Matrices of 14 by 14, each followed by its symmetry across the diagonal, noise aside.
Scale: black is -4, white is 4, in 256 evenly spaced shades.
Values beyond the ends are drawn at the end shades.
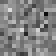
neither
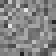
symmetric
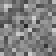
symmetric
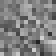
antisymmetric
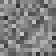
symmetric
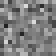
antisymmetric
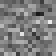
neither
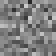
neither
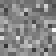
neither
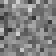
antisymmetric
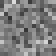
neither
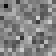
symmetric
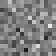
antisymmetric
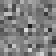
antisymmetric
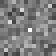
symmetric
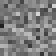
neither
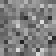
antisymmetric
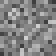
symmetric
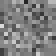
antisymmetric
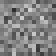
neither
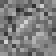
symmetric
